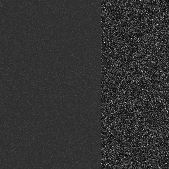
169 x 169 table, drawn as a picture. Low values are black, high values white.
No row or column stands out. A vertical seam about 60% of the way across splits the table, and the left part is calmer. Overall the values sit about 20% of the way up the scale. There are no regular stripes. Most values sit low, with a long tail of high ones.
